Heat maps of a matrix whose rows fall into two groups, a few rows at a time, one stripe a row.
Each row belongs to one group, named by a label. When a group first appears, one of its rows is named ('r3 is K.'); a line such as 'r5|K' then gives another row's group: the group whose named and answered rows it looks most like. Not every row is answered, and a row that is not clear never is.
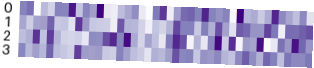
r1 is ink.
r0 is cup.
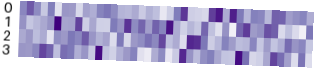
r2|cup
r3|cup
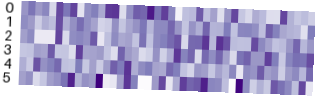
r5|cup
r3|ink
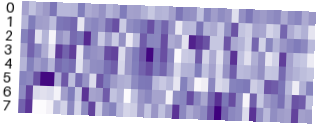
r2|cup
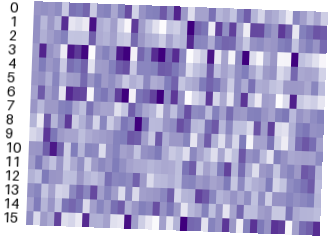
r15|ink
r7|ink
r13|cup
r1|ink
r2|ink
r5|cup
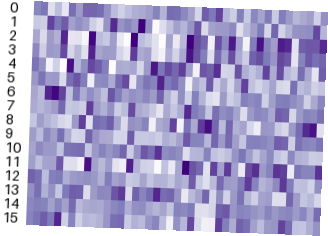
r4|cup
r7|ink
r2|ink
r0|cup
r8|cup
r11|ink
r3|ink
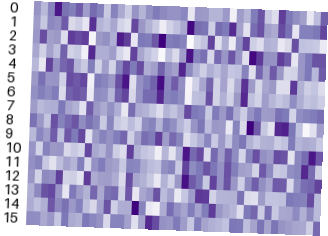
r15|cup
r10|ink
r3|ink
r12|ink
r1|ink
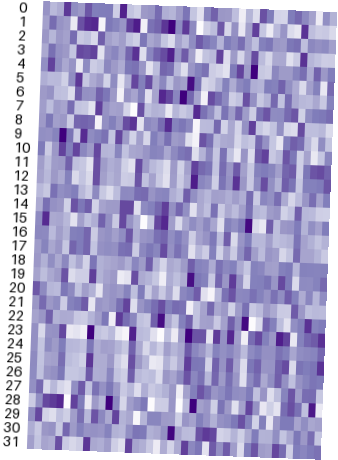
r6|cup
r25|ink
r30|cup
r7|ink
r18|ink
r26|ink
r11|ink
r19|ink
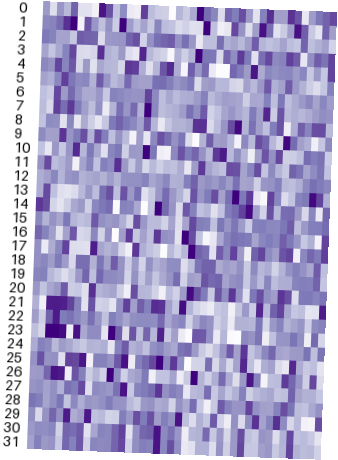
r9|cup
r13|cup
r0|ink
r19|cup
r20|ink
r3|ink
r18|cup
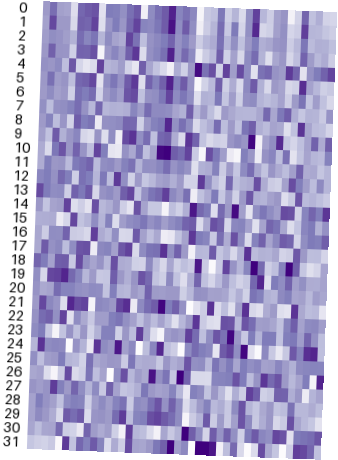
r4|ink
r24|cup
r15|cup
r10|cup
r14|ink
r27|cup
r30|ink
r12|cup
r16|ink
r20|cup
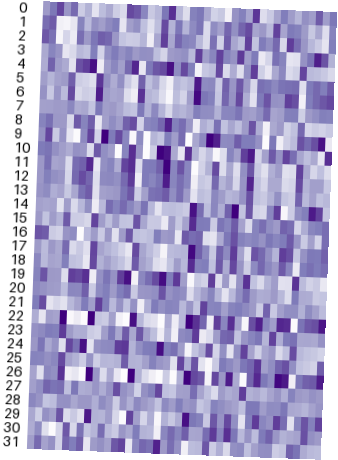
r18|ink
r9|cup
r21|cup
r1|cup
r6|ink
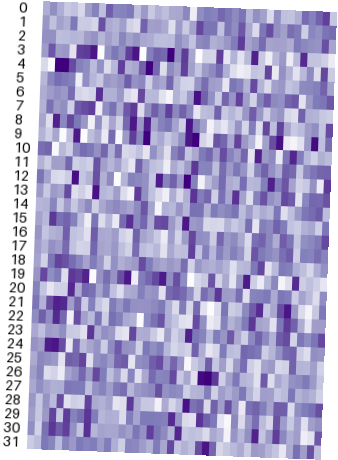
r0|cup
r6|ink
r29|cup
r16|ink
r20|cup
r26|cup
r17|ink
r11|ink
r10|cup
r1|ink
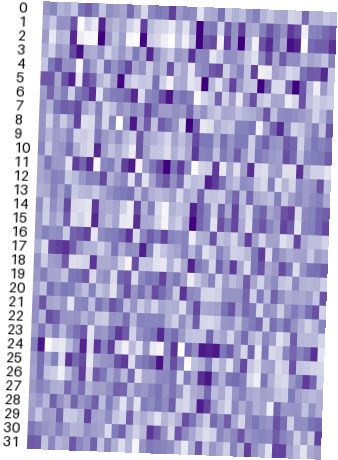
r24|cup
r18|ink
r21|cup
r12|cup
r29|ink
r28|cup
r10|ink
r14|ink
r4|cup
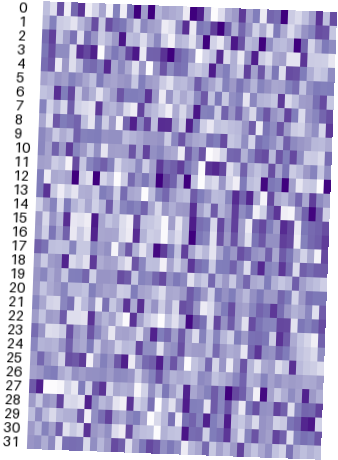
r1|cup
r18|ink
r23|cup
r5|ink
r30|ink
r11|cup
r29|cup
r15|ink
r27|cup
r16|ink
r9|cup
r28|ink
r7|ink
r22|ink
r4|cup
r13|cup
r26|cup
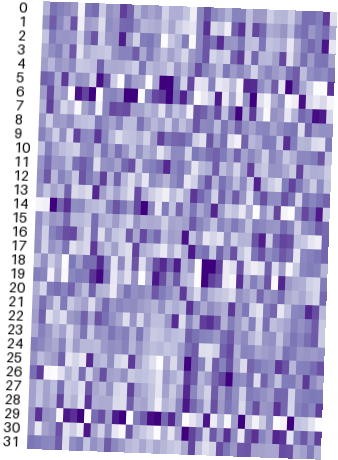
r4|ink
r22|cup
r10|cup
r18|cup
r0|cup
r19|cup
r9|cup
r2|cup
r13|ink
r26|cup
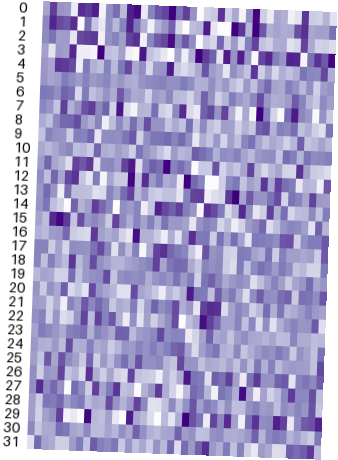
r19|cup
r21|cup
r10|ink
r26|ink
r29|ink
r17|cup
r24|cup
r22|cup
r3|ink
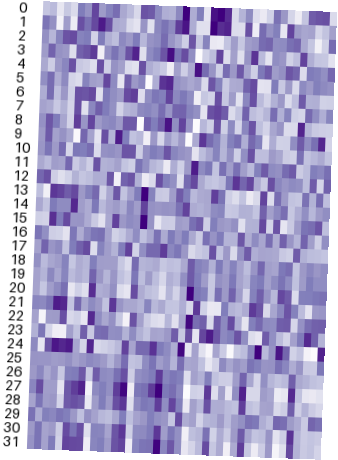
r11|ink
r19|ink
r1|cup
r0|cup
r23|cup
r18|ink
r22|ink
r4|ink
